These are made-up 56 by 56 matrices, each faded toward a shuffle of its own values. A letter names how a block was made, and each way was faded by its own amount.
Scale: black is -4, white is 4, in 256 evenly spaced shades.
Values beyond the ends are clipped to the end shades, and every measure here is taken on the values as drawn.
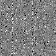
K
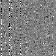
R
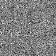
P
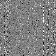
R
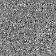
P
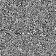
P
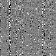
R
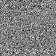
P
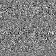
P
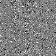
K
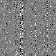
R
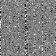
R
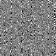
R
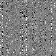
R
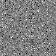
K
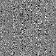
R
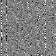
R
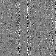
R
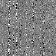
R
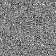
P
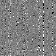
R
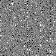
K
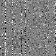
R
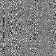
R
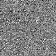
P
